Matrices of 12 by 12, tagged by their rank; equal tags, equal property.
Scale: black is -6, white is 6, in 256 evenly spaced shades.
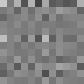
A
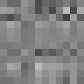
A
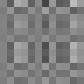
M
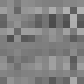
A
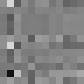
A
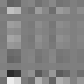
M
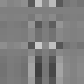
M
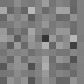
A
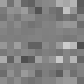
A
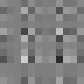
M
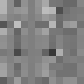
A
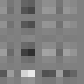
M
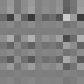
M
